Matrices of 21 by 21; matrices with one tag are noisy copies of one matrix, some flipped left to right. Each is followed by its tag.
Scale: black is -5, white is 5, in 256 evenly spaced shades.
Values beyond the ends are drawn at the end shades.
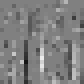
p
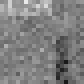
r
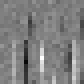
p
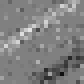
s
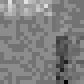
r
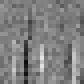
p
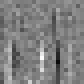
p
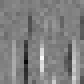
p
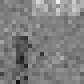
r
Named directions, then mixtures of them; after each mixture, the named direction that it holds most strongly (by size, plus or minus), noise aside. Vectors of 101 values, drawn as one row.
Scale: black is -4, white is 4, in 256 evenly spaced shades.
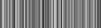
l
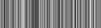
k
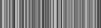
l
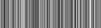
k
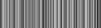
l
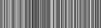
k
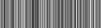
k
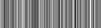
k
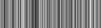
k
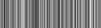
k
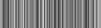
l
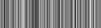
k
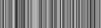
k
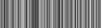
k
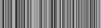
l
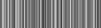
l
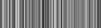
l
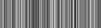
k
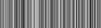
k
